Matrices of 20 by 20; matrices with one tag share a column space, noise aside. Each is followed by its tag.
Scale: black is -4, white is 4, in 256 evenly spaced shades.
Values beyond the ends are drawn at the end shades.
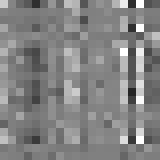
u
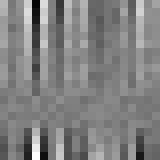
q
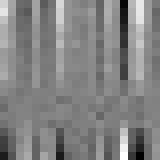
q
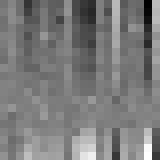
q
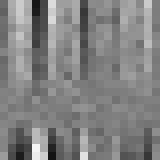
q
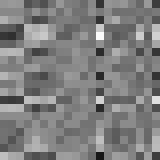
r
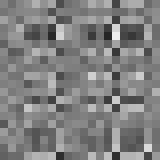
r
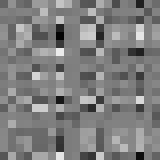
r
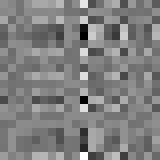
r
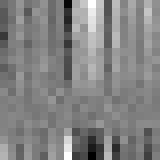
q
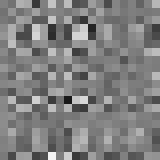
r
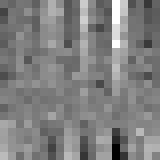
q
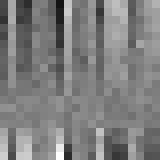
q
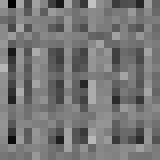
u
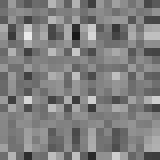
r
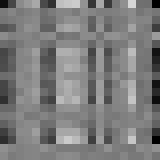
u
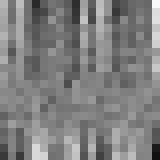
q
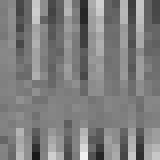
q
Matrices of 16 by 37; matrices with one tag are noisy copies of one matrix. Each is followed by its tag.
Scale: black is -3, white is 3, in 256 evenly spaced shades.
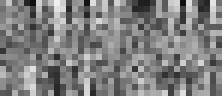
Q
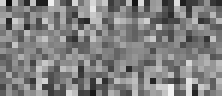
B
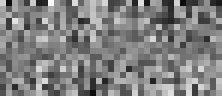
B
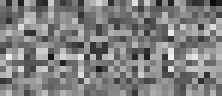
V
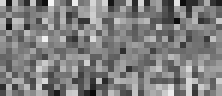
B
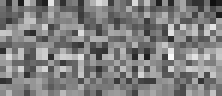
V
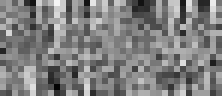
Q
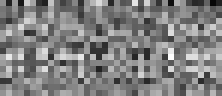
V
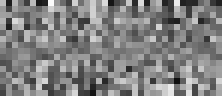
B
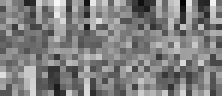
Q
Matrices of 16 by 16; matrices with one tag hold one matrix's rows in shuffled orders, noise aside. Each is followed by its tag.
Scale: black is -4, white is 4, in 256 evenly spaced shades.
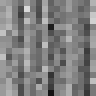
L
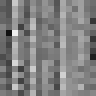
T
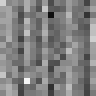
L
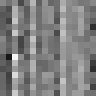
T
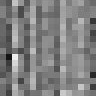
T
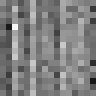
T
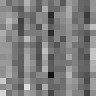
L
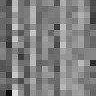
T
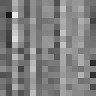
T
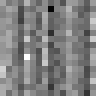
L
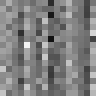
L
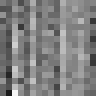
T
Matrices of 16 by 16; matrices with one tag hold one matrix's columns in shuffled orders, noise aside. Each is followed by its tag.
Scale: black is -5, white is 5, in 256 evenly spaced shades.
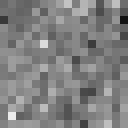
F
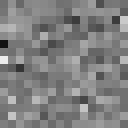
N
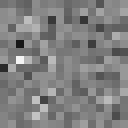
N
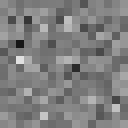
N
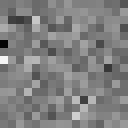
N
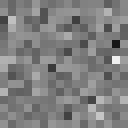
N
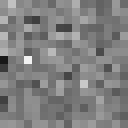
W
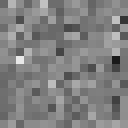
W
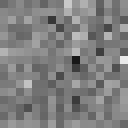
W
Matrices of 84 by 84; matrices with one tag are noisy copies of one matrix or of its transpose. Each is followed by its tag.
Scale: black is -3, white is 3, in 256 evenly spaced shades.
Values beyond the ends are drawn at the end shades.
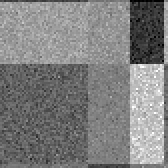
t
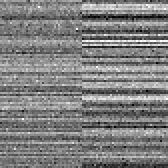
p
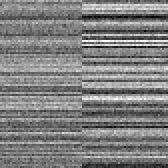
p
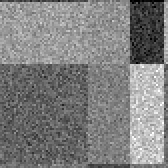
t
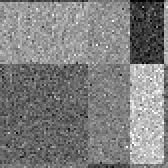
t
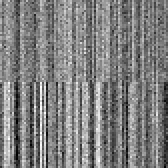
p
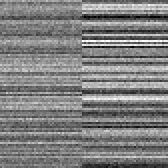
p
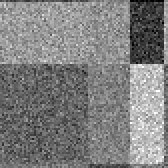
t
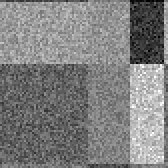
t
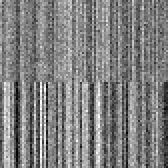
p
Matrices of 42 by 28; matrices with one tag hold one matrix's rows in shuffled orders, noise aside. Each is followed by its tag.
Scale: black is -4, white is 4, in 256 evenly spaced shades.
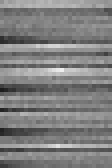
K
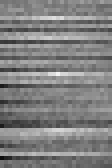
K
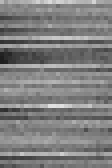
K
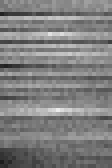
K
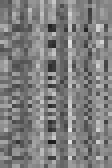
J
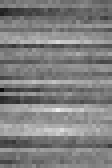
K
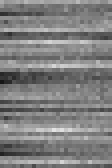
K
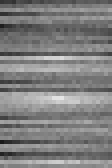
K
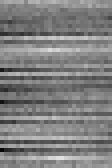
K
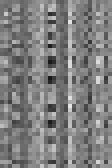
J
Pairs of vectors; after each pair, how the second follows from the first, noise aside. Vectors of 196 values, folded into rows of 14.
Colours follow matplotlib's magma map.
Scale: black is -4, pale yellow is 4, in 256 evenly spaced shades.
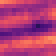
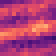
negated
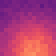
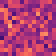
shuffled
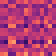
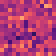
shuffled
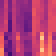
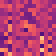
sign-scrambled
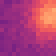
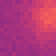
shrunk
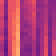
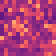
shuffled
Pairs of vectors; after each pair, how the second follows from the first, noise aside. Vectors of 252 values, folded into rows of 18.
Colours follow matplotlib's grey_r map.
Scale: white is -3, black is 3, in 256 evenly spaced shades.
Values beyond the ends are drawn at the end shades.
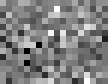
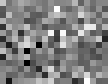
copied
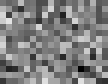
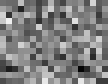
copied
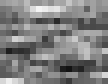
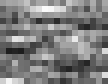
copied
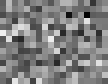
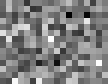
copied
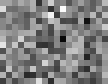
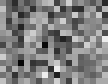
reversed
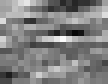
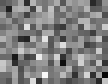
shuffled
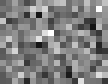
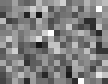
copied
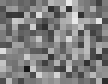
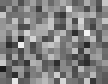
shuffled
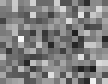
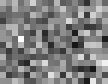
copied
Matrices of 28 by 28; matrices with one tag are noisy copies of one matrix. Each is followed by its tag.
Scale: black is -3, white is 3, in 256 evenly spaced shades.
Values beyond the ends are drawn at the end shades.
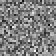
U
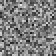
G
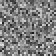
G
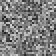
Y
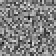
U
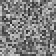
Y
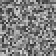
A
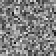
A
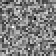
A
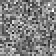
Y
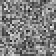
Y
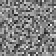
U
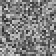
Y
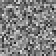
A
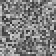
Y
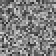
A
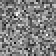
A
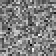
A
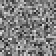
G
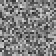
G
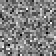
G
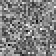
Y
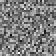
U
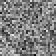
Y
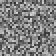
U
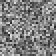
Y
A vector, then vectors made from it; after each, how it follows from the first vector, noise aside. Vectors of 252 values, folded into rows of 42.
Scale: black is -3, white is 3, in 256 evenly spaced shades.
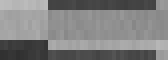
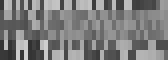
sign-scrambled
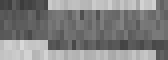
negated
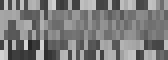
sign-scrambled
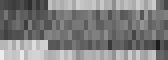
negated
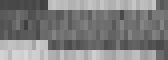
negated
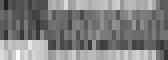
negated
